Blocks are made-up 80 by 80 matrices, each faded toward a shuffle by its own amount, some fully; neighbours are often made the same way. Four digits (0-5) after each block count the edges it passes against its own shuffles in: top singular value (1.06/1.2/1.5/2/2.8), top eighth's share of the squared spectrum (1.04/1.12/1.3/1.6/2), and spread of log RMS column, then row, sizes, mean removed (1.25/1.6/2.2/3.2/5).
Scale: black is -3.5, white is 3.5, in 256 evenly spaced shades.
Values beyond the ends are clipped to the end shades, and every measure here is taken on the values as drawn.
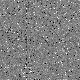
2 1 0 0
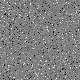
1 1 0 0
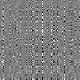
5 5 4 3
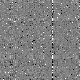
4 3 2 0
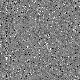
3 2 1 0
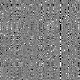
4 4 3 1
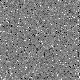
2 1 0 0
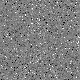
1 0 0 0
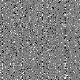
4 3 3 0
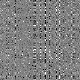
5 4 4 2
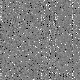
3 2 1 0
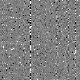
4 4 2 0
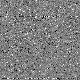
2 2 0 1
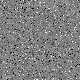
0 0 0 0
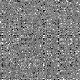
4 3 2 2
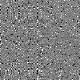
4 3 2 1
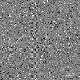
4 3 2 1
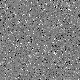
2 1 0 0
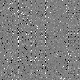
4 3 2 0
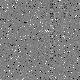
2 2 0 0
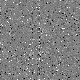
3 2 1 0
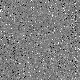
1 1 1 0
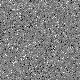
0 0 0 0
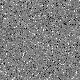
0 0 0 0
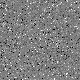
0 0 0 0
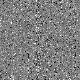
1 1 2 0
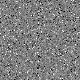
0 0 1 0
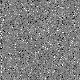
1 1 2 0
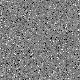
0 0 1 0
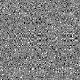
4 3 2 2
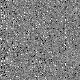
2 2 2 0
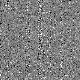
1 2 3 0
